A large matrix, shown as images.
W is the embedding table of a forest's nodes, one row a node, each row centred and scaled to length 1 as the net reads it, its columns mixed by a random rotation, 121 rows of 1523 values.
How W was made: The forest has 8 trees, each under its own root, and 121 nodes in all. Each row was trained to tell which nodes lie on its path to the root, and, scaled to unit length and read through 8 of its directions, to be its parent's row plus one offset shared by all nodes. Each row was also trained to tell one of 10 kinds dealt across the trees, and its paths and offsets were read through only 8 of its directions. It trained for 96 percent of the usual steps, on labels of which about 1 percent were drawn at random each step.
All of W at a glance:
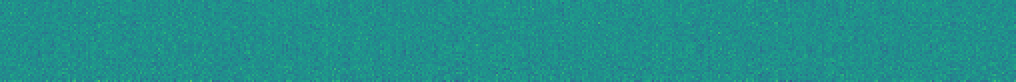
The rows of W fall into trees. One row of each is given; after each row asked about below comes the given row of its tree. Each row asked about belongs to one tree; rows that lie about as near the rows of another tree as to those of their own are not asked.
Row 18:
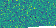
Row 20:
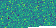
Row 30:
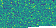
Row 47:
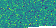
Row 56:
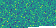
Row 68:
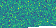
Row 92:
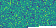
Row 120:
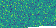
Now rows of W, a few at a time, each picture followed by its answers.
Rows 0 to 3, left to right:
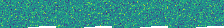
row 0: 56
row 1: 120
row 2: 18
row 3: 56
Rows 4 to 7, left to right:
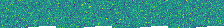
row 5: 56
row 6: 120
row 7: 68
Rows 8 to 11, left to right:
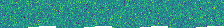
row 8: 92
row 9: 47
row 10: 120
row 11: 56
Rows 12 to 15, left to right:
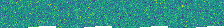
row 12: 92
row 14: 20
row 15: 56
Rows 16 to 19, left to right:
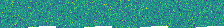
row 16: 92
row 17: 92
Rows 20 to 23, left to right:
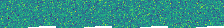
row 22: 18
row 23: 18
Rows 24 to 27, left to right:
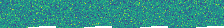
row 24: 120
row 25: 47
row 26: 56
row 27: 92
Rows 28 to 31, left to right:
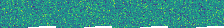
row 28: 92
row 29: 30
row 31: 47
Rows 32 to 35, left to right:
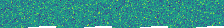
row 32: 18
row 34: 30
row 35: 120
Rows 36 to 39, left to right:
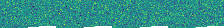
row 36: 47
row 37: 68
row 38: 56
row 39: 120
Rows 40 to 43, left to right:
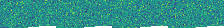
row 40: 47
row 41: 47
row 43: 30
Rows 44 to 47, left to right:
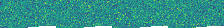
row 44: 92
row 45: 120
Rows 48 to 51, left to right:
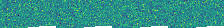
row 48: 30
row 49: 18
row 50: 20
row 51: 92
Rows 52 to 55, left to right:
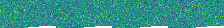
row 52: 47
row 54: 92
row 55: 30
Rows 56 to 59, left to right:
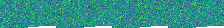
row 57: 92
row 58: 56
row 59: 56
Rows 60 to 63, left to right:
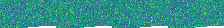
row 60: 56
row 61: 47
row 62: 120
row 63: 30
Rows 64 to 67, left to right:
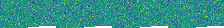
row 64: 92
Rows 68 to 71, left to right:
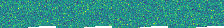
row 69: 18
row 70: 92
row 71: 20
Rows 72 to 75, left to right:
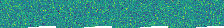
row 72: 20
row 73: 47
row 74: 68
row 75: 68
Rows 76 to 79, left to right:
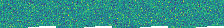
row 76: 18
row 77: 18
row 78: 120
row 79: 30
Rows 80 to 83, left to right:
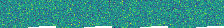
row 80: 18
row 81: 47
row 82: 68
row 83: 18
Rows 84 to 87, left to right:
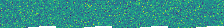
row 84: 18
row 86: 56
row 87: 92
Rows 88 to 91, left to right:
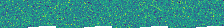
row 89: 92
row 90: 56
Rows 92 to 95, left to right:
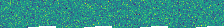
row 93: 18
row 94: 120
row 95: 30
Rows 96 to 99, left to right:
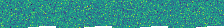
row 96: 56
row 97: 92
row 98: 30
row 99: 30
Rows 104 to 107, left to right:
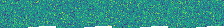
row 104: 92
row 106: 56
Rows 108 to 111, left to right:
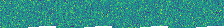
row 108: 68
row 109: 47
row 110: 47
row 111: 30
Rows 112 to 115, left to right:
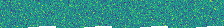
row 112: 30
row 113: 120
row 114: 18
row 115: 56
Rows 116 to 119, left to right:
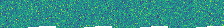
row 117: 120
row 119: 56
